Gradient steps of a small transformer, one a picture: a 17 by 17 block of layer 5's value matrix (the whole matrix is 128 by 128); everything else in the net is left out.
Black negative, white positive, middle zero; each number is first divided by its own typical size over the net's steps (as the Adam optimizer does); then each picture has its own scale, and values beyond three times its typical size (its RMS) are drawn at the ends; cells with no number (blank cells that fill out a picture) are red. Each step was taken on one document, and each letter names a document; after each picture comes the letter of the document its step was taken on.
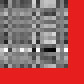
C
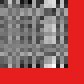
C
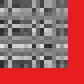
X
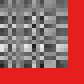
X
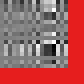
C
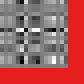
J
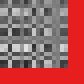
X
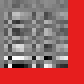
X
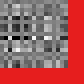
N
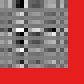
J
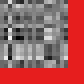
N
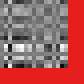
N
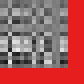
X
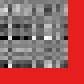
N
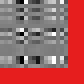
J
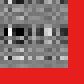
N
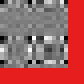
N
